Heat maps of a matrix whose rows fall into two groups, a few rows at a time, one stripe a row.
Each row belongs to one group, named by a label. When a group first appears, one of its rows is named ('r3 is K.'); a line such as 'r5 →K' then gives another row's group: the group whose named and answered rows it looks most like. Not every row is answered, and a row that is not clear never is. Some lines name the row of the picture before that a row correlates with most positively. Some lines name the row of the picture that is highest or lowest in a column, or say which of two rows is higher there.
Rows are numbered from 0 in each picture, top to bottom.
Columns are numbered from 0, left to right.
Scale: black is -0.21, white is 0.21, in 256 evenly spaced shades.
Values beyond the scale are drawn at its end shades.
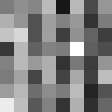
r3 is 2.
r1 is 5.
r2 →5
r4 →5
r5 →5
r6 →5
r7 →5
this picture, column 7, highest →5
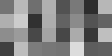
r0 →5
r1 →5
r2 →5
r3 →2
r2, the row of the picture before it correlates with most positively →5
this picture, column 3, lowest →3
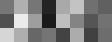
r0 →2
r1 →2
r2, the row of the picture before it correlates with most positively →1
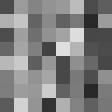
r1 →5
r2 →2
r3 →2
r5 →5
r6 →5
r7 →2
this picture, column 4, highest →3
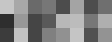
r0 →5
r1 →2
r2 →2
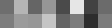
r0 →5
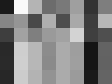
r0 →2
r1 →5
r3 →2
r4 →2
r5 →2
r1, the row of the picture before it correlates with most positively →0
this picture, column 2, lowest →1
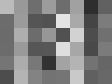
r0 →5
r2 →5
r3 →2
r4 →2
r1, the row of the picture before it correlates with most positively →2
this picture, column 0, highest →0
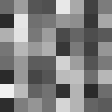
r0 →2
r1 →2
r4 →2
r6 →5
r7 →2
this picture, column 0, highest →6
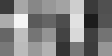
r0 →2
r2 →5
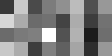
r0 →2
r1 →5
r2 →5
